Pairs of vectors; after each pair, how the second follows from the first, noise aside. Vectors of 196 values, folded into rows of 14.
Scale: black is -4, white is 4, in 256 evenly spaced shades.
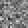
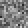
shuffled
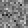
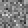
negated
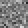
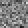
negated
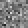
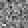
negated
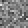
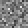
shuffled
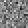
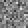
negated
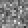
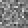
shuffled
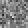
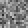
copied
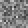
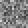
copied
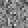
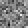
shuffled
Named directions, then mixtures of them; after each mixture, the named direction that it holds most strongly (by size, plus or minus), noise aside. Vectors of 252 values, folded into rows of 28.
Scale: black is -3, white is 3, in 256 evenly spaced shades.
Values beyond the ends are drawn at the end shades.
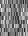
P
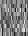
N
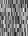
P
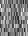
P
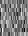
N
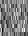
N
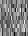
N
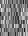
P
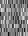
P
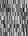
P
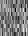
N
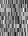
P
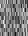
P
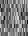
P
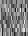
N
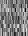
N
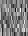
N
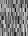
N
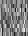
N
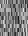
P
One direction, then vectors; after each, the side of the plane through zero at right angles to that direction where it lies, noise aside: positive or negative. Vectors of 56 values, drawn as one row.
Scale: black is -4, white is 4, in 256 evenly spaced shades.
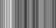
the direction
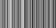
positive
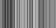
negative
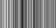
positive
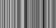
positive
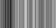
negative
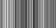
positive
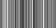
positive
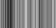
negative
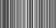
negative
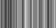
negative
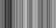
negative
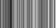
negative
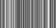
positive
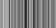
positive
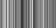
positive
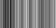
negative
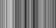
positive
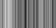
positive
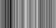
negative
